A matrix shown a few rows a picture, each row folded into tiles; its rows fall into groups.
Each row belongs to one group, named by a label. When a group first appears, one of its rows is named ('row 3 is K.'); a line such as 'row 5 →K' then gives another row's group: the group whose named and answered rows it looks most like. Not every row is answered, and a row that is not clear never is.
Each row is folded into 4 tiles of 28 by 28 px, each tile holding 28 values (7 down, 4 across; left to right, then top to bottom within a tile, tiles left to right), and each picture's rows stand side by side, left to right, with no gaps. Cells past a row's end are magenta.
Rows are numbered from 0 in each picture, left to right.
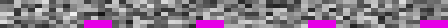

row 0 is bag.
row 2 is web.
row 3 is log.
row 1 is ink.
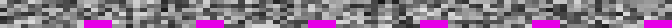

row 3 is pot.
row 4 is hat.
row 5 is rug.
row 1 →bag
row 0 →web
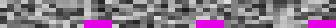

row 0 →hat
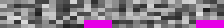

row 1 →hat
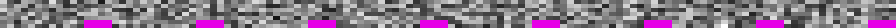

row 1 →bag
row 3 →log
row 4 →web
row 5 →log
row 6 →pot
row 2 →web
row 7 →rug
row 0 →ink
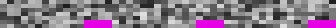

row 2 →rug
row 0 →ink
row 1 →rug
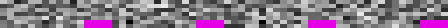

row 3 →log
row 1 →ink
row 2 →rug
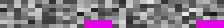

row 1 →bag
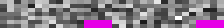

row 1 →bag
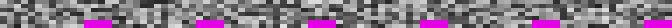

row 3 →rug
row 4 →ink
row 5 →rug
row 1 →rug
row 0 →hat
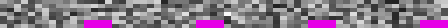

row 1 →bag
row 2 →web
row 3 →pot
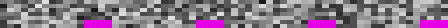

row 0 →log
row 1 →log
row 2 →log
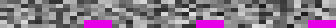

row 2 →pot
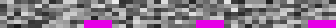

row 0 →log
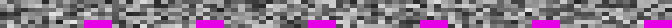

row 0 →ink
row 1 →web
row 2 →pot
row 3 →pot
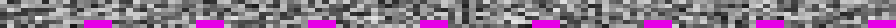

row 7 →hat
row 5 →rug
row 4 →ink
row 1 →hat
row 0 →ink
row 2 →hat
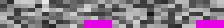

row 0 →bag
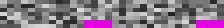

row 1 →hat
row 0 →pot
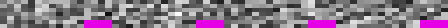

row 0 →hat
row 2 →ink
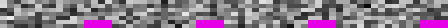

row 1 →bag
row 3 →log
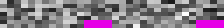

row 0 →ink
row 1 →log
